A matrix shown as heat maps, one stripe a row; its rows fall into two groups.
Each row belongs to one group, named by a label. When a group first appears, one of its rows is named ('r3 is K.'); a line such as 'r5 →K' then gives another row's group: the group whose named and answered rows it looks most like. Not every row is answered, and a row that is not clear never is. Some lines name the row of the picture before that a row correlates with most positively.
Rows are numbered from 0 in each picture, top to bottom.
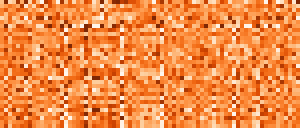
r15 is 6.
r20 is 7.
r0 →7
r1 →7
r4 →7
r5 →6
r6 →7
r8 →6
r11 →7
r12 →7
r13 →7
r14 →7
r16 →7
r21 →6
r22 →7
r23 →6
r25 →6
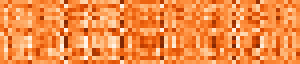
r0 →6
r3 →6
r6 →6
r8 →7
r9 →6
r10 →6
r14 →6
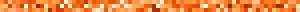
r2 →7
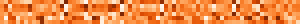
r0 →6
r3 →6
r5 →7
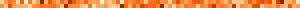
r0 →7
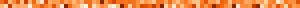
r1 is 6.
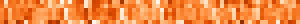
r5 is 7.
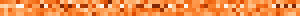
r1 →7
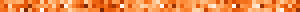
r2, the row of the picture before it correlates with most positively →0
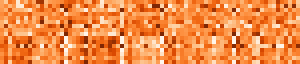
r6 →7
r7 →6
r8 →6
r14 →7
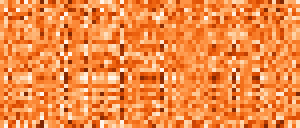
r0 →7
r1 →6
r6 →6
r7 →7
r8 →7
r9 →7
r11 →6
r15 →7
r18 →6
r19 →6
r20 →6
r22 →6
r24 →6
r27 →6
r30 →7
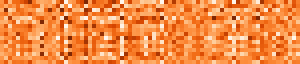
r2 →7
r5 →7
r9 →7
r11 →7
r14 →6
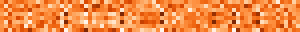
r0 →7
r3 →6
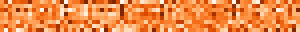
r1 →6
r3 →6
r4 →6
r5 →7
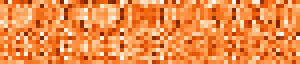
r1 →7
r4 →6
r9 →7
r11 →6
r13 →7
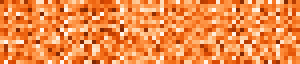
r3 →7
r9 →7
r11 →7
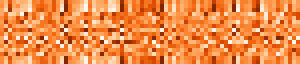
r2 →6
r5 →7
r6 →6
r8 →6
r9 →7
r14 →6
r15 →6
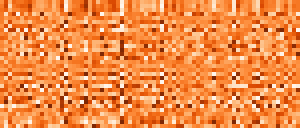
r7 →7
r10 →6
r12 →6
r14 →7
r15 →7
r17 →6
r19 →6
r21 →7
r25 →7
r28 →7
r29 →6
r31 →7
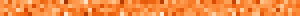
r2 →7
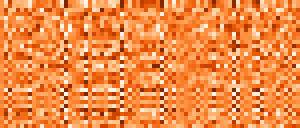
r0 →6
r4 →7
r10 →6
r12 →6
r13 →7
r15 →6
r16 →7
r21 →7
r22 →6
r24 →6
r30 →6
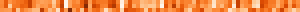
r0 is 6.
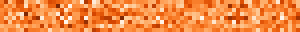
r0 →7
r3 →7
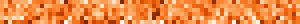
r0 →6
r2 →7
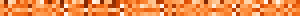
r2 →6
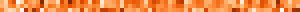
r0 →7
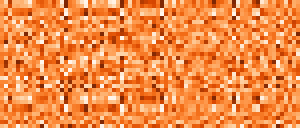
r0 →6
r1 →6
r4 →6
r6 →7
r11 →7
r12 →7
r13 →7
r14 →6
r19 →7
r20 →7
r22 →7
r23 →6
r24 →6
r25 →6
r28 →7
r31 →7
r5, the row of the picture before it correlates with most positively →2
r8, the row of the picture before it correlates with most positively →2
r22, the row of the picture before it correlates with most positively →0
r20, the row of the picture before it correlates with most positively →0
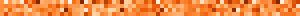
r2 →6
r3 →7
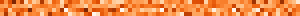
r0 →7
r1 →6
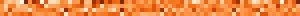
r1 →7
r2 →6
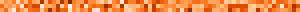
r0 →7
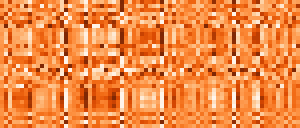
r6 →7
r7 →6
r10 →6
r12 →6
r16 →7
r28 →6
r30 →6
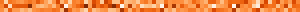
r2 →6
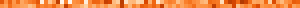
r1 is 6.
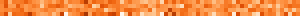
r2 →7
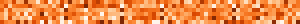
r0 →7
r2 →6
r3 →7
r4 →6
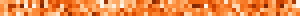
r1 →7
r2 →6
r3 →7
